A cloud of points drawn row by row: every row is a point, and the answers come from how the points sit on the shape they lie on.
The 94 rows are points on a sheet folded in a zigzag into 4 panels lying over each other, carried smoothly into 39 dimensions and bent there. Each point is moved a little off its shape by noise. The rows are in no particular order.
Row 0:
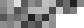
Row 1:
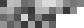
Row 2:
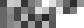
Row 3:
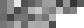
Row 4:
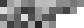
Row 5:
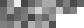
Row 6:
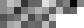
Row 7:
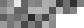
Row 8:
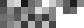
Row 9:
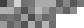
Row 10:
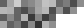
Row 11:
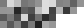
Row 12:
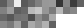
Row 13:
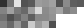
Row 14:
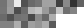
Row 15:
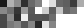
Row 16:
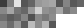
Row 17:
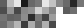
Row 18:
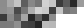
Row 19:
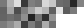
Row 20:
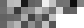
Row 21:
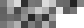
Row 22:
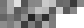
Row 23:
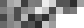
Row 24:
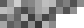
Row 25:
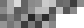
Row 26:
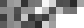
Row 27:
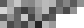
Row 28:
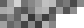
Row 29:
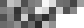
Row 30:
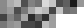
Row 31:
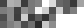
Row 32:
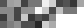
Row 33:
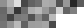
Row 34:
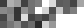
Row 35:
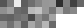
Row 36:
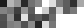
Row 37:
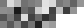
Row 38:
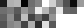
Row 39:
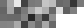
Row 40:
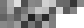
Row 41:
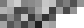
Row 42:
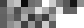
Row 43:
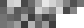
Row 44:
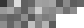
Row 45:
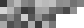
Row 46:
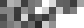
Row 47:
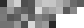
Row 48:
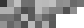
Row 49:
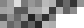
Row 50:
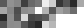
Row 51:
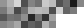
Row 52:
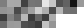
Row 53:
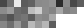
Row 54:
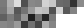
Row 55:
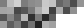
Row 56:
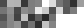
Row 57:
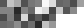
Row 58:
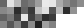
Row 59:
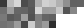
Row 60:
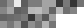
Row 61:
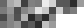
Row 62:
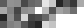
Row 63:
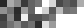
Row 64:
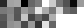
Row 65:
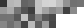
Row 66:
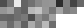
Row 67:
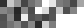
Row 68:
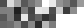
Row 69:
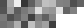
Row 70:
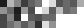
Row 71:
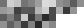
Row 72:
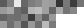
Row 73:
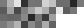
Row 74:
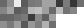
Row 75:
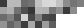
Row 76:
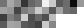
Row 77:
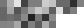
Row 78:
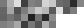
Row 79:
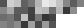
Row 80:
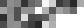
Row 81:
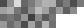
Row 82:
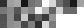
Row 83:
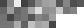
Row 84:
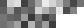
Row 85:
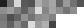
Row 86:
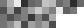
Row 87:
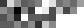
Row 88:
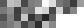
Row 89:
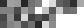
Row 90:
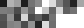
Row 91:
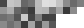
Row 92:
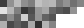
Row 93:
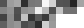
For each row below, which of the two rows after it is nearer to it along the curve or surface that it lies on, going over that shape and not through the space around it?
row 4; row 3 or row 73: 73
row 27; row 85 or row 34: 85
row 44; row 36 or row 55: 55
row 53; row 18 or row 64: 18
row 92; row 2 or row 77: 77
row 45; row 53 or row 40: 40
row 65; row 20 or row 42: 42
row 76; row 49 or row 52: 52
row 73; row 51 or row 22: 22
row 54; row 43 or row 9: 9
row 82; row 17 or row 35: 17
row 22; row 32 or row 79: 32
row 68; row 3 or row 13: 13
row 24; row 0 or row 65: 0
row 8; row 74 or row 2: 2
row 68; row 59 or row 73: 59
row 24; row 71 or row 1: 71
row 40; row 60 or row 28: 28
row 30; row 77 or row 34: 77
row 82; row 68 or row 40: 68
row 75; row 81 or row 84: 84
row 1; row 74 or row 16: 16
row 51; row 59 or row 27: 27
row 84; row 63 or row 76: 63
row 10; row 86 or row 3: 86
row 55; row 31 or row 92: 92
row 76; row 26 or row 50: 50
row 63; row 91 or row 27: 91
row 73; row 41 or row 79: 41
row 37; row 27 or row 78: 27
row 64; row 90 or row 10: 90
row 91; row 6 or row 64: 64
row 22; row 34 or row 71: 71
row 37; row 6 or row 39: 39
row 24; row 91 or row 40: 40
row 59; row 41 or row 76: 41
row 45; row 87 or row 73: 73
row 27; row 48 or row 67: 48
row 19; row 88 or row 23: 23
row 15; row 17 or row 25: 17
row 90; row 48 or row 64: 64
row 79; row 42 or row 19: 42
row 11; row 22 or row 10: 10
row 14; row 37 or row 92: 92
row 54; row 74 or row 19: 19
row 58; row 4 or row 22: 4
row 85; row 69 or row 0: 69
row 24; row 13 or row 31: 13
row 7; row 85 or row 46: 85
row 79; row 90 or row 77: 90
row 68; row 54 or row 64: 64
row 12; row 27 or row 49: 49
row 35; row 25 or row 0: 0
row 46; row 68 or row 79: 68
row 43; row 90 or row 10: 90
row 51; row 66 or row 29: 66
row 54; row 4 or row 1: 4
